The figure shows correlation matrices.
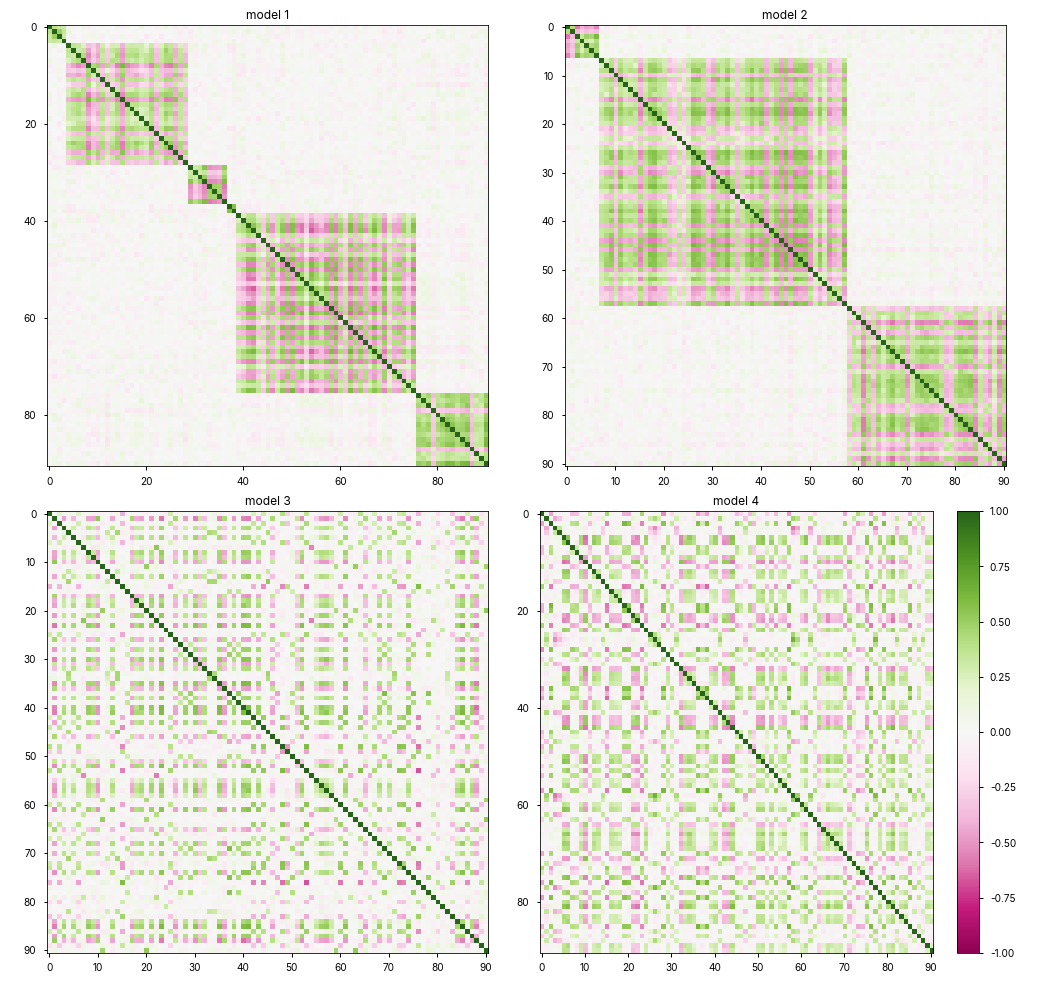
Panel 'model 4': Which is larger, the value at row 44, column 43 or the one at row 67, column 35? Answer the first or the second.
the second
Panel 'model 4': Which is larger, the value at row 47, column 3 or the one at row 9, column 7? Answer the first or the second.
the first
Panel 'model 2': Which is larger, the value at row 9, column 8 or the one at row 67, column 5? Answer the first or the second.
the first
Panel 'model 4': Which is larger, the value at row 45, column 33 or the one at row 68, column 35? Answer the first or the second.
the second
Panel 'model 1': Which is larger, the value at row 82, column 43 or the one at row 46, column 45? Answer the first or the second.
the first
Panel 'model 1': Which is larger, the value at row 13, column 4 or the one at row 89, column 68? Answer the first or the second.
the first
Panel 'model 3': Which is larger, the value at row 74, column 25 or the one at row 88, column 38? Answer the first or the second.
the first
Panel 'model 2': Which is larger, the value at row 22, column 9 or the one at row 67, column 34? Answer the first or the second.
the second
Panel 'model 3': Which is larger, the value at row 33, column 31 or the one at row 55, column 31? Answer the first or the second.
the first
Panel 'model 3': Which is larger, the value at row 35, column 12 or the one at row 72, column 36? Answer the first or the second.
the first
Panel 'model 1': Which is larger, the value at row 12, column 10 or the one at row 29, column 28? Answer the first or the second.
the first
